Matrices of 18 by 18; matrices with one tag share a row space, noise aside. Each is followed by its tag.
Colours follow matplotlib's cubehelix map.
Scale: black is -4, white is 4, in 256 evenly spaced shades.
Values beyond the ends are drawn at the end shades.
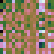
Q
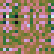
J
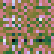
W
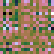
J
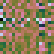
Q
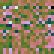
J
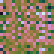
Q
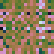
Q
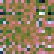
Q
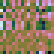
Q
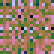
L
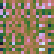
Q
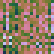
J
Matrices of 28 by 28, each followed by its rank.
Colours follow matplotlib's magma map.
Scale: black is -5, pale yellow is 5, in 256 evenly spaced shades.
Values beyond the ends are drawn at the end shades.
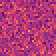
full rank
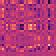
two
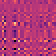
two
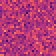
full rank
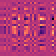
two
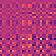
two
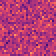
full rank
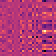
two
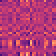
two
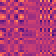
two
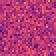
full rank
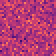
full rank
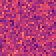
full rank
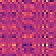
two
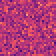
full rank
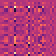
two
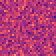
full rank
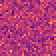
full rank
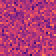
full rank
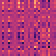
two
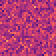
full rank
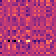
two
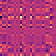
two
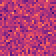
full rank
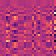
two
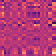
two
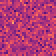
full rank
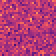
full rank
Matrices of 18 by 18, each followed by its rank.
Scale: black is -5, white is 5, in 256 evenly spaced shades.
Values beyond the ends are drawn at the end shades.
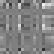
two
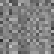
three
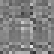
two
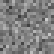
full rank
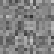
three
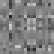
three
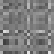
two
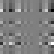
one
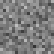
full rank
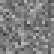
full rank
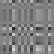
one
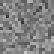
full rank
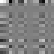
one
